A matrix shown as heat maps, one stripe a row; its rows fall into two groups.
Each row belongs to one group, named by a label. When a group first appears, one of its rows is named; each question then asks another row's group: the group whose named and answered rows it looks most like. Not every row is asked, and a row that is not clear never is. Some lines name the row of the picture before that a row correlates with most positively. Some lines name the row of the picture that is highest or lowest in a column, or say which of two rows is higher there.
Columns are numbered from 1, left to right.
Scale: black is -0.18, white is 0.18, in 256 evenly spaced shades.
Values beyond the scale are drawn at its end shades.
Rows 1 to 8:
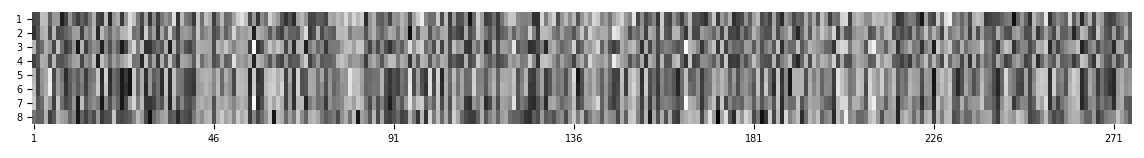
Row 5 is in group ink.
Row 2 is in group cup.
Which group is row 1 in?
cup
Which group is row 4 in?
cup
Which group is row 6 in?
ink
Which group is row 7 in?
ink
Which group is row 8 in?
ink
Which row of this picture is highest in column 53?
1
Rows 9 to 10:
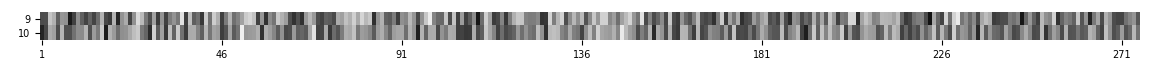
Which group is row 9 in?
cup
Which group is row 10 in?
cup
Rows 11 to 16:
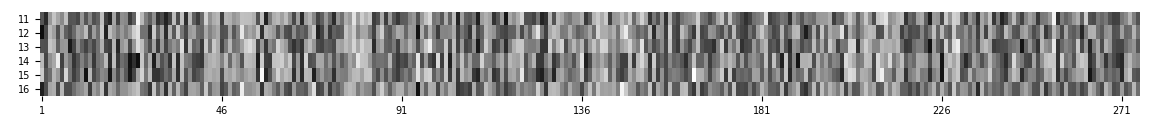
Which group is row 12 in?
cup
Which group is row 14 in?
ink
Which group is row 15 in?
ink
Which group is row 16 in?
cup
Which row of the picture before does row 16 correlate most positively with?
10
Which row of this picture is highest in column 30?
14
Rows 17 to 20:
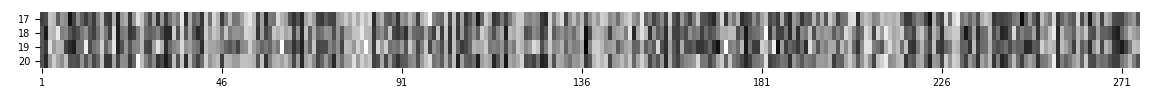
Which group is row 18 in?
ink
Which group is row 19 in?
cup
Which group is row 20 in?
ink
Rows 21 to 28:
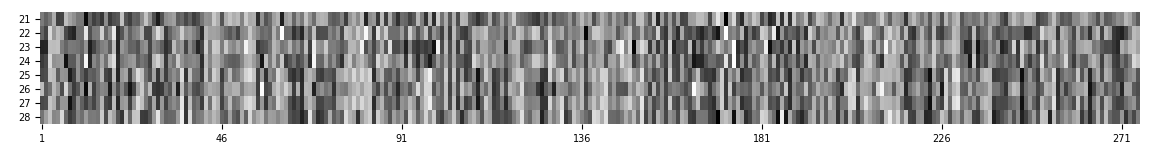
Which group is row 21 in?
ink
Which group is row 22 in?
cup
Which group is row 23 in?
ink
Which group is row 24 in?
cup
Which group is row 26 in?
ink
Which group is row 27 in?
cup
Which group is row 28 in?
cup
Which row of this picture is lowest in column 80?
28
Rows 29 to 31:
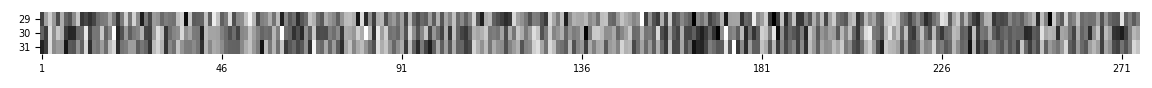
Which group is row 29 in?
cup
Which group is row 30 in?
cup
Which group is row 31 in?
cup
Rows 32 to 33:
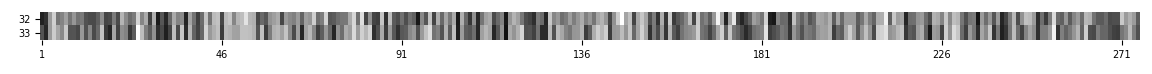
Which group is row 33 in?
ink
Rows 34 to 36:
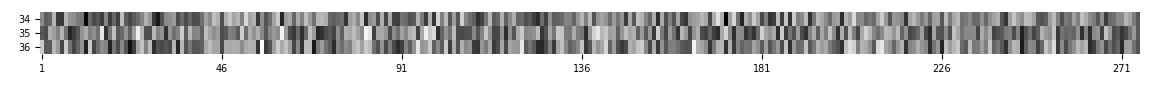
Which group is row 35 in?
cup
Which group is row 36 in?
ink
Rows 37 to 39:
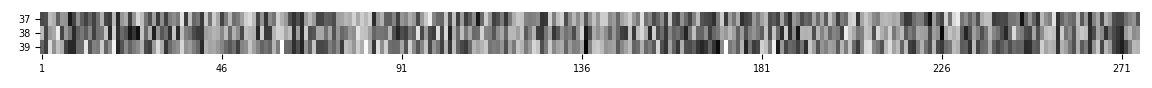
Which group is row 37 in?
cup
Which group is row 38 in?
ink
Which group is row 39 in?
cup
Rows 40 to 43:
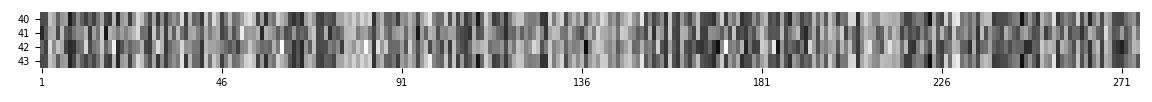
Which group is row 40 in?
cup
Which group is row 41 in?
cup
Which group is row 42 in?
cup
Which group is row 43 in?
cup
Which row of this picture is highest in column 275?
42
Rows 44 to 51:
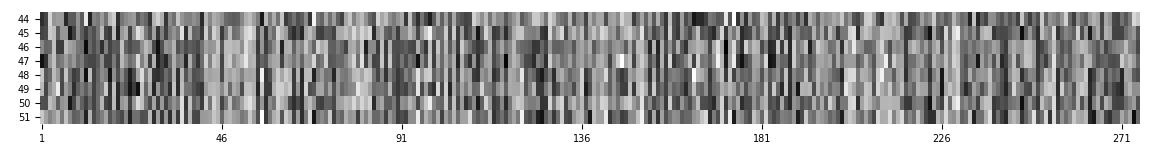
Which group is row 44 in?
cup
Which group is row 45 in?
cup
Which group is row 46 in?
ink
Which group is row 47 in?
ink
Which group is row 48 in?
ink
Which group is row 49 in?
ink
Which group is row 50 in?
cup
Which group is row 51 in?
ink
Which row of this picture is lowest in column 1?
47
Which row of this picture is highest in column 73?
51
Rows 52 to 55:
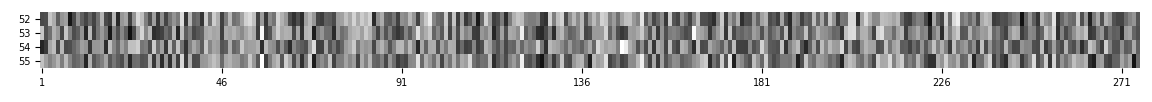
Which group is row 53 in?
ink
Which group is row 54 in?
cup
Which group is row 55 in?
ink
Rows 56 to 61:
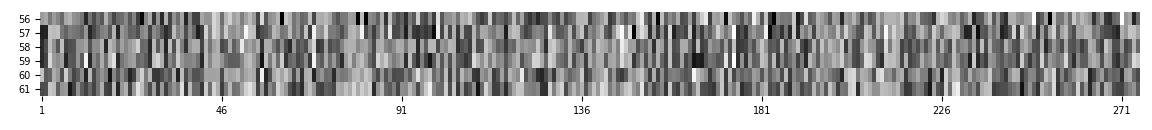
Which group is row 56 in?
ink
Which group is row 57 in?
ink
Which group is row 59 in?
cup
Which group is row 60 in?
ink
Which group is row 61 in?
cup
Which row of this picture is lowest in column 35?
60
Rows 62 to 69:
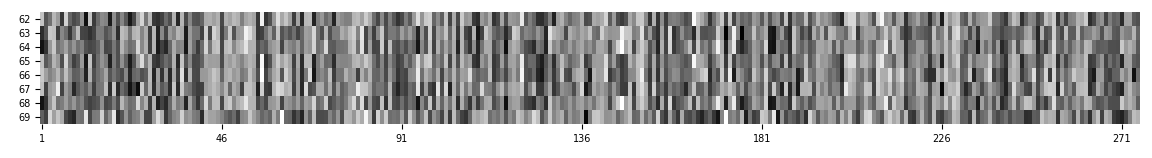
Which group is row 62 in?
ink
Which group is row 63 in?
cup
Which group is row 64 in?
ink
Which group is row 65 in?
ink
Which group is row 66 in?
ink
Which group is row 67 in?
ink
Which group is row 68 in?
ink
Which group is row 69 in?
cup
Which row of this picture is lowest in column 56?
63
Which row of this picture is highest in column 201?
69
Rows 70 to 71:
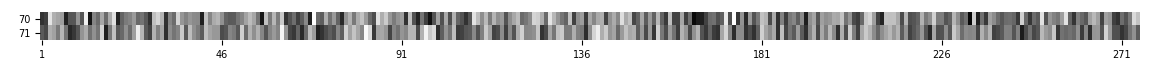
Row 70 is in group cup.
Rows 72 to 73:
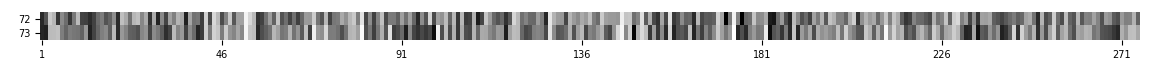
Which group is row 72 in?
cup
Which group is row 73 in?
ink
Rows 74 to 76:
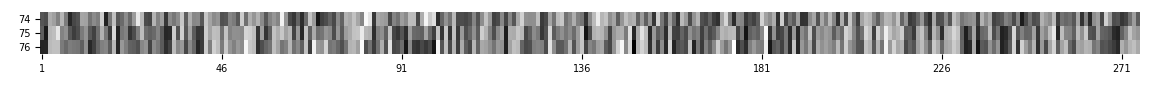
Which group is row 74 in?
cup
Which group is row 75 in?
ink
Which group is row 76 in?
ink
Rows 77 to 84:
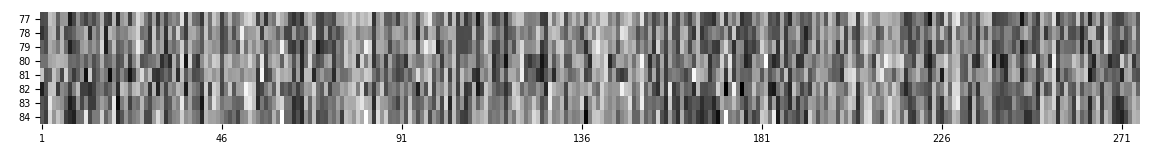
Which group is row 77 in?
cup
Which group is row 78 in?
cup
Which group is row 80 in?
ink
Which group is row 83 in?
cup
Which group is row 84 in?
cup
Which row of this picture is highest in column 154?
81
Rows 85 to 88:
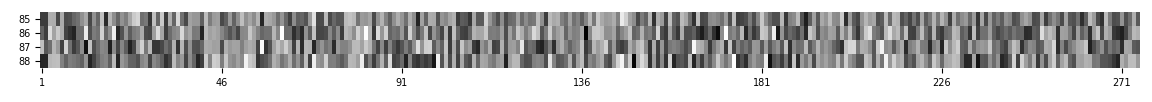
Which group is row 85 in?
cup
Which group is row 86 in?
cup
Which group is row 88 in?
ink
